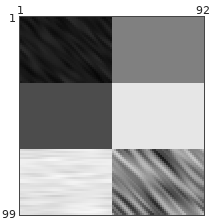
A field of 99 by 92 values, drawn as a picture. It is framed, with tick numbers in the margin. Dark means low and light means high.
The table splits into 3 rows of 2 panels. Panel 1,1: very low, slanting down to the right, faint in contrast. Panel 1,2: middling, flat. Panel 2,1: low, flat. Panel 2,2: very high, flat. Panel 3,1: very high, streaked across, faint in contrast. Panel 3,2: middling, slanting down to the right, strong in contrast.
